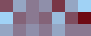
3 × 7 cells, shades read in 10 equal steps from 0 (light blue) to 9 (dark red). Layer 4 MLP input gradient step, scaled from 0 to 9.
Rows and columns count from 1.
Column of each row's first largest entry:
5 7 2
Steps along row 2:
up down up down up up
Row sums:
24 30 23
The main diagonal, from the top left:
6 5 3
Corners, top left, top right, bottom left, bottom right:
6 0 2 4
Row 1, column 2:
2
